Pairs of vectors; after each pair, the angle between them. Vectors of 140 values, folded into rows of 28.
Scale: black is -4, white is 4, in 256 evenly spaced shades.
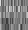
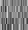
partly aligned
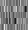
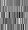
partly aligned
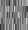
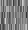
partly aligned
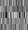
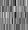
partly opposed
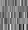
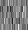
orthogonal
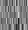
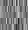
nearly parallel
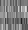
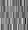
orthogonal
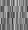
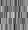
nearly opposite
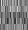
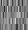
partly opposed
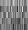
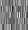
orthogonal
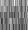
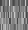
partly opposed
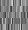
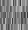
nearly parallel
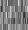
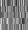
orthogonal
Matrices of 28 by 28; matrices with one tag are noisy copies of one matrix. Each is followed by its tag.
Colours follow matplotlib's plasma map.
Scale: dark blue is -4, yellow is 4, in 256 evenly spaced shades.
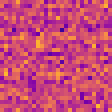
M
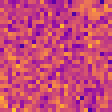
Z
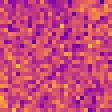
Z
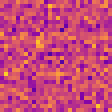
M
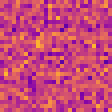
M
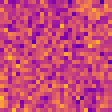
Z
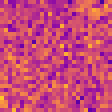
Z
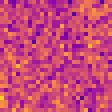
Z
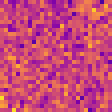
Z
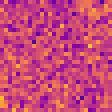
Z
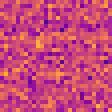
M
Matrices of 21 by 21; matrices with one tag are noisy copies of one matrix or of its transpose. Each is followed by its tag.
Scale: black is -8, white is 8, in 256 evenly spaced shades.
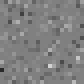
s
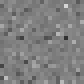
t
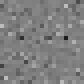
t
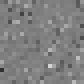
s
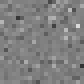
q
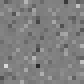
t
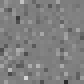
q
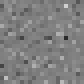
t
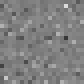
t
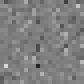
t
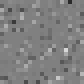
s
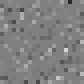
s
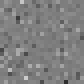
q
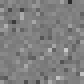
s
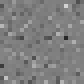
t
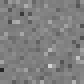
s
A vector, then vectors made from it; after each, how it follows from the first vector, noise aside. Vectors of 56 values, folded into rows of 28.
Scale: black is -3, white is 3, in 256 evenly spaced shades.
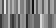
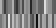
wrapped around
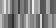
sign-scrambled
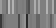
partly zeroed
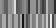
reversed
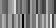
reversed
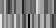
wrapped around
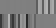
partly zeroed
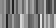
wrapped around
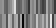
reversed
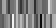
wrapped around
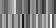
reversed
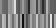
reversed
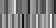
reversed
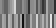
reversed
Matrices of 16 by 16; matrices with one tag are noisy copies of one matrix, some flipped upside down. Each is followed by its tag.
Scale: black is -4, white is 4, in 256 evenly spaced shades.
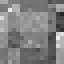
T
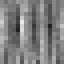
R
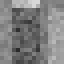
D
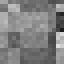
T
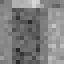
D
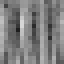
R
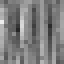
R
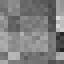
T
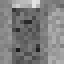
D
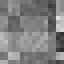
T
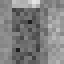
D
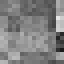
T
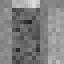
D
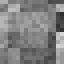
T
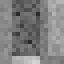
D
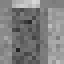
D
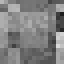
T
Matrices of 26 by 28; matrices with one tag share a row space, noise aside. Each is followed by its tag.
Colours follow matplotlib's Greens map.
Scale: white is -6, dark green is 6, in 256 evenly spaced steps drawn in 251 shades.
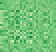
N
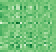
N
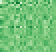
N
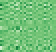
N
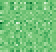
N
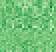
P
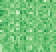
N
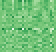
P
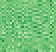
P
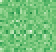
N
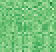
P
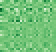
N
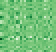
N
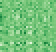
N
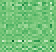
P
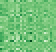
N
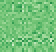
P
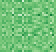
P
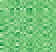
N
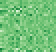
N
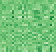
P
